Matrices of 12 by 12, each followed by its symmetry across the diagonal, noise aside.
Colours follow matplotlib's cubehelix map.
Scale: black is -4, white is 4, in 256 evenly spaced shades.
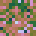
neither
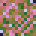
symmetric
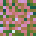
neither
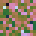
antisymmetric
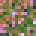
symmetric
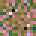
antisymmetric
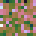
antisymmetric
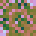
symmetric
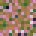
symmetric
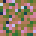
antisymmetric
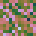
antisymmetric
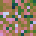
antisymmetric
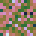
neither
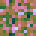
antisymmetric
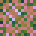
symmetric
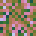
neither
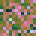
neither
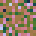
antisymmetric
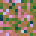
antisymmetric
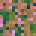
neither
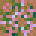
symmetric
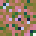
symmetric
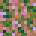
neither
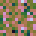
neither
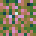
neither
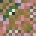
symmetric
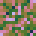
symmetric
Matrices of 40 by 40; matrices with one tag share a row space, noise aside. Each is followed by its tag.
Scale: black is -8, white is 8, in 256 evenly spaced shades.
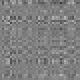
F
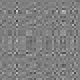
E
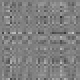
F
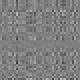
E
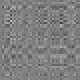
F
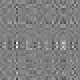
E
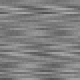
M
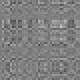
F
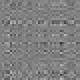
F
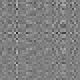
E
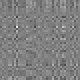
E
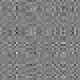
E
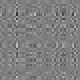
E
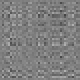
F
